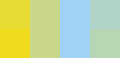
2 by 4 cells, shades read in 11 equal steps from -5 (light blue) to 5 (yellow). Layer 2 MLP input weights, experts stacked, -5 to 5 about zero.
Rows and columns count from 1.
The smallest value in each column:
4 0 -5 -3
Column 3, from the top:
-5 -5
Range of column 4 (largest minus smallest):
1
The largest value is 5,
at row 2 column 1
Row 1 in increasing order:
-5 -3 0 4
